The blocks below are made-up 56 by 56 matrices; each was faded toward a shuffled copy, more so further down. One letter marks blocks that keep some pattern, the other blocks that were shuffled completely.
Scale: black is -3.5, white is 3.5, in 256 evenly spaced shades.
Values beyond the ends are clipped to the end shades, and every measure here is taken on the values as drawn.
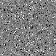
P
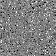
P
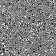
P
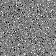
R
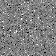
P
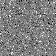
R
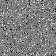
R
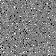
P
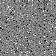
P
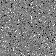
R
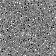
R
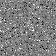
R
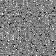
P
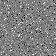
R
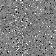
P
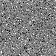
R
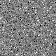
R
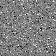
R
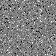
R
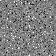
P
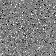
R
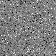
R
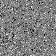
R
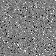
P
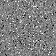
P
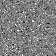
R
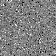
P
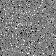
P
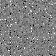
P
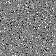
R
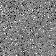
P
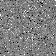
P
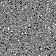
P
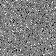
R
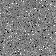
R
